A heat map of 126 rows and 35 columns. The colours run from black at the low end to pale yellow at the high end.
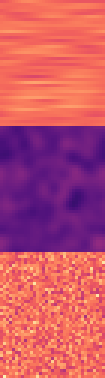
It is made of 3 by 1 panels. Panel 1,1: high, streaked across, faint in contrast. Panel 2,1: low, blotchy, faint in contrast. Panel 3,1: high, fine-grained.
